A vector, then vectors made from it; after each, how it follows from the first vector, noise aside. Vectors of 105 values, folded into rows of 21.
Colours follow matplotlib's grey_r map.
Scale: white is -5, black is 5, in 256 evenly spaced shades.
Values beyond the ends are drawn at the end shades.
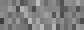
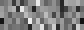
scaled up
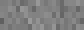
shrunk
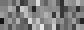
scaled up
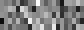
scaled up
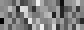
scaled up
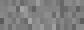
shrunk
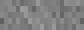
shrunk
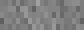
shrunk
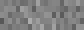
shrunk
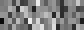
scaled up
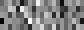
scaled up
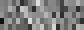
scaled up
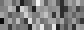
scaled up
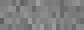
shrunk
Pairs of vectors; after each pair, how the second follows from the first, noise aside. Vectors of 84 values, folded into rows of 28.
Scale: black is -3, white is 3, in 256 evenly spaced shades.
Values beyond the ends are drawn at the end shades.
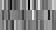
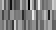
copied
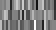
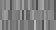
shrunk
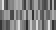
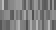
shrunk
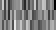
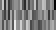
copied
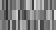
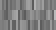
shrunk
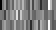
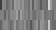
shrunk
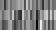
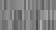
shrunk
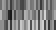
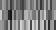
copied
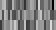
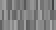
shrunk
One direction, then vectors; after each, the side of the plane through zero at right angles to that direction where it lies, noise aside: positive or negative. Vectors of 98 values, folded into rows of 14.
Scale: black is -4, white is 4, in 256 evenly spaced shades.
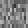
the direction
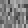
negative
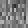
positive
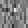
positive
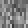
positive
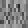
negative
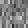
positive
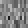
positive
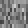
negative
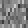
negative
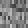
positive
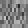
negative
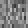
positive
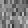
positive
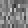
positive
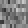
negative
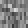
positive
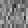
positive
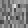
negative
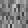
negative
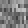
negative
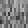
negative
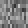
positive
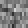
positive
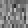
positive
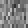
positive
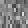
positive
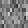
positive
